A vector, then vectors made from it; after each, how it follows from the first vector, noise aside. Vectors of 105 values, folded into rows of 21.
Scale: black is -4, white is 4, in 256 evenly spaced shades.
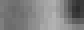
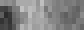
reversed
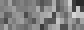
sign-scrambled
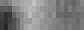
reversed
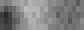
reversed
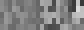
sign-scrambled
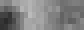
reversed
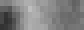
reversed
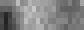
reversed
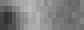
reversed
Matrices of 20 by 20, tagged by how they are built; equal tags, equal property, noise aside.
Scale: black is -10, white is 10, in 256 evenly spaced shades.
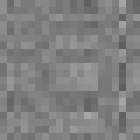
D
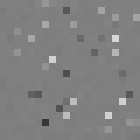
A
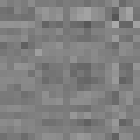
D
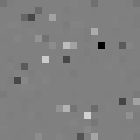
A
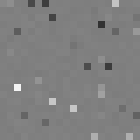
A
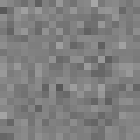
D
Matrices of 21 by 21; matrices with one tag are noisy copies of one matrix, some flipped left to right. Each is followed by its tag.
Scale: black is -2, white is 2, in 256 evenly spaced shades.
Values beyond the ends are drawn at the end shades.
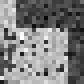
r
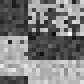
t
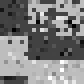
t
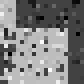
r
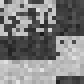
t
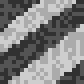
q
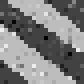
q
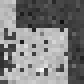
r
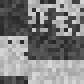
t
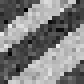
q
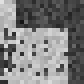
r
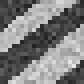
q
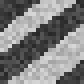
q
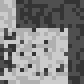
r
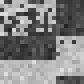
t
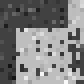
r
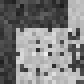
r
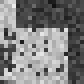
r
